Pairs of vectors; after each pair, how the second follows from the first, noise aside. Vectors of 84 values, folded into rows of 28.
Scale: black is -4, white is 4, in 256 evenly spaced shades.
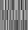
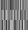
reversed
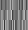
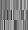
sign-scrambled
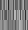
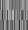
reversed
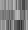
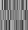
shuffled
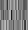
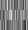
sign-scrambled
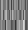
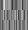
reversed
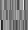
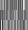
sign-scrambled
